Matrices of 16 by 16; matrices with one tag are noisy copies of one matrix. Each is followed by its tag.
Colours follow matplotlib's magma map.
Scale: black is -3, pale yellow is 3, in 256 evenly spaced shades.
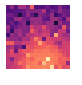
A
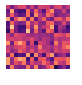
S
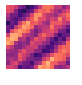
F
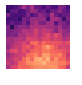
A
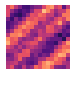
F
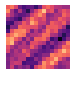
F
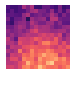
A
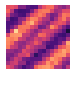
F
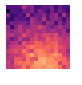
A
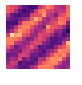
F
